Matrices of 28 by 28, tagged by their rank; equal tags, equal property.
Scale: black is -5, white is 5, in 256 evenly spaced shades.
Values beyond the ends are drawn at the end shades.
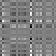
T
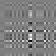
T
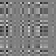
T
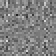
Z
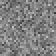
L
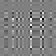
T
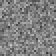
L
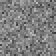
L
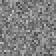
L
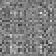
Z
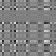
T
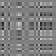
T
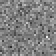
L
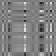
T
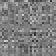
Z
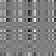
T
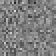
Z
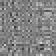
Z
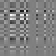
T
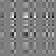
T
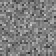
L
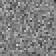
L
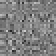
Z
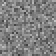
L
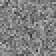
L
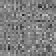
Z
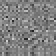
Z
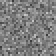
L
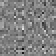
Z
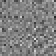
Z
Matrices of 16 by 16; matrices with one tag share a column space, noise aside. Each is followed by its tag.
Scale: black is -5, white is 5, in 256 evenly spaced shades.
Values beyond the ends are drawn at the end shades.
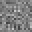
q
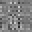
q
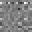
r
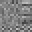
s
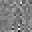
s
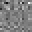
r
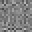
s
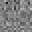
r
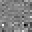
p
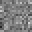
q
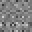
p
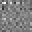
r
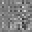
q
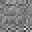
s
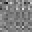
r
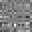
p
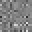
p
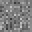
q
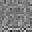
s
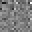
r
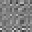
s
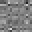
s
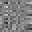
q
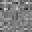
r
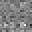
p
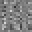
q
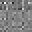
r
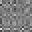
s
